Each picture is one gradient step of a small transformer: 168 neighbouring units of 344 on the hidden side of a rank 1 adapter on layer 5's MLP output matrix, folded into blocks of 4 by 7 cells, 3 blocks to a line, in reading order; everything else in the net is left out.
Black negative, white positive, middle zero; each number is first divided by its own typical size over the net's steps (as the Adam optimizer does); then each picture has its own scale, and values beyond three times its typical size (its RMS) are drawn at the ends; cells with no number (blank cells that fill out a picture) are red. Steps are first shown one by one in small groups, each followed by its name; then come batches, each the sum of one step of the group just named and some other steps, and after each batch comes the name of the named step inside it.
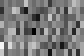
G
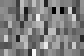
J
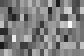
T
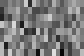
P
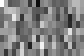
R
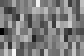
T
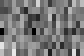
G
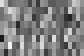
R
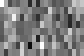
R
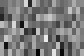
P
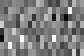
T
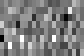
T
